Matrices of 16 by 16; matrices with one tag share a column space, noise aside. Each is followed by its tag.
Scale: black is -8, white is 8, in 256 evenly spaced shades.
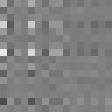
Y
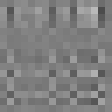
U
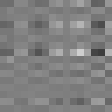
Y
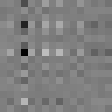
Y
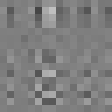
U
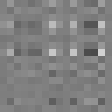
Y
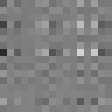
Y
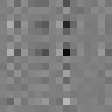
Y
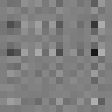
Y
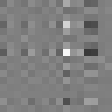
Y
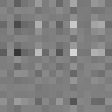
Y
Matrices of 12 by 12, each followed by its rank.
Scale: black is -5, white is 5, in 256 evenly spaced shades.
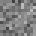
full rank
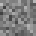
full rank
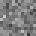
full rank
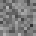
full rank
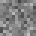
full rank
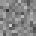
full rank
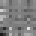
two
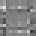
two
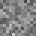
full rank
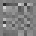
two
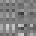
two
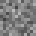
full rank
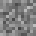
full rank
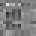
two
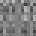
two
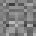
two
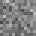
full rank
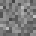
full rank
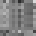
two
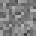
full rank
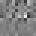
two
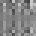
two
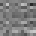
two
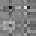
two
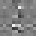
two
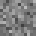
full rank
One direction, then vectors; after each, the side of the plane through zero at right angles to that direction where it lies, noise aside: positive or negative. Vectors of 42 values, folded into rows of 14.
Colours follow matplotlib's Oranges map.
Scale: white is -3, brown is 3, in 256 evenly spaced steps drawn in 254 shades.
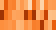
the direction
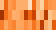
positive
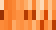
positive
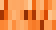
positive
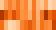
positive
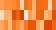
negative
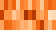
positive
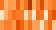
negative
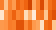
negative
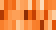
positive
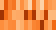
positive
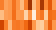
negative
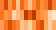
positive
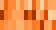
positive
